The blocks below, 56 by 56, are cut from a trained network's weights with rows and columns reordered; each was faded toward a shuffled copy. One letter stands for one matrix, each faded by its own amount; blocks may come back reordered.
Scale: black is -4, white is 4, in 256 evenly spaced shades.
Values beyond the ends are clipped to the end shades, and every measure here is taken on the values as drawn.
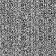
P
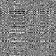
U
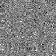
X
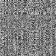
P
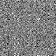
X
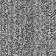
P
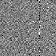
U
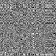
U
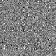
X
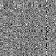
U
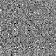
X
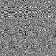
U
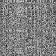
P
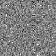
X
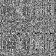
P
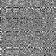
U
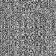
P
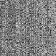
P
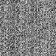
P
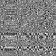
U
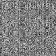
P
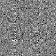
X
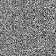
X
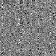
X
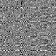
U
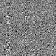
X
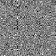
U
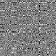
U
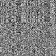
P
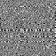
U
